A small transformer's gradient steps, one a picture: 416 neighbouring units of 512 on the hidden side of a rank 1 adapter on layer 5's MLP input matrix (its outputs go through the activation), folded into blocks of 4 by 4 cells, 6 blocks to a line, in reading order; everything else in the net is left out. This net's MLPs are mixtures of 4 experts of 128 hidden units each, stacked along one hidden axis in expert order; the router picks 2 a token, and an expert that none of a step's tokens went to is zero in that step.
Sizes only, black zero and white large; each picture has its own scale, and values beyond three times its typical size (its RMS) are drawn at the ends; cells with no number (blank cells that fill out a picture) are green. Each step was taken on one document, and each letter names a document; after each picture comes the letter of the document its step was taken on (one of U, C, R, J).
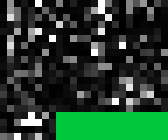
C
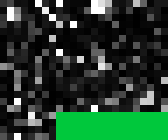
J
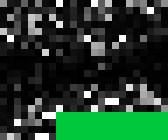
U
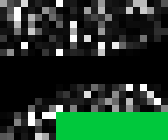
U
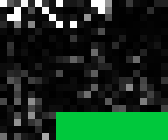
J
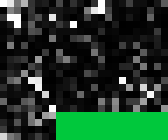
C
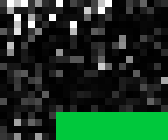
J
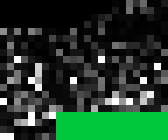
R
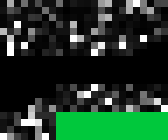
U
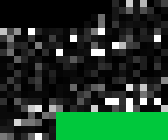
R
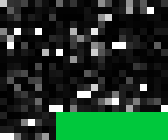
U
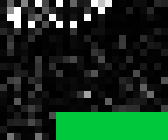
J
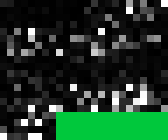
R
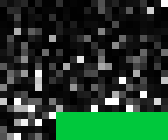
R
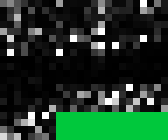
U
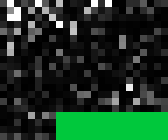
J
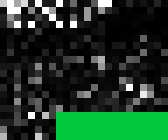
J
